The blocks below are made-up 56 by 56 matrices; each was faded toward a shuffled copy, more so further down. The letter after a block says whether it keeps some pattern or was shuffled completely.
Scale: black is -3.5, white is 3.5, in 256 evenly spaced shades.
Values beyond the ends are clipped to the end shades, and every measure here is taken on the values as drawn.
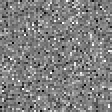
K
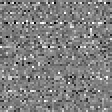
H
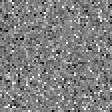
K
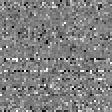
H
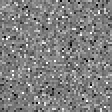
K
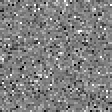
K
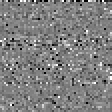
H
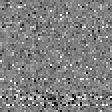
H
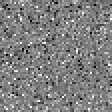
K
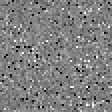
K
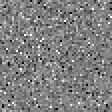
K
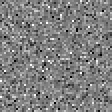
K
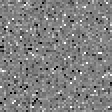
K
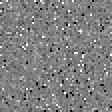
K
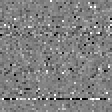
H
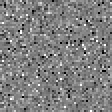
K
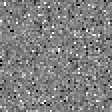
K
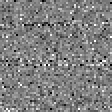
H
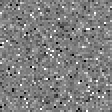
K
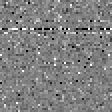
H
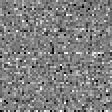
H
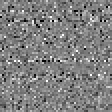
H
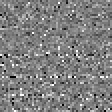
H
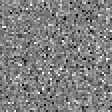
K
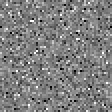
K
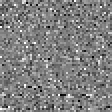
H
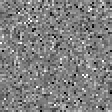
K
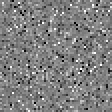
K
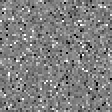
K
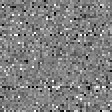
H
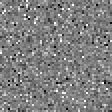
K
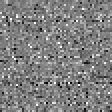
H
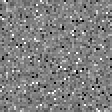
K
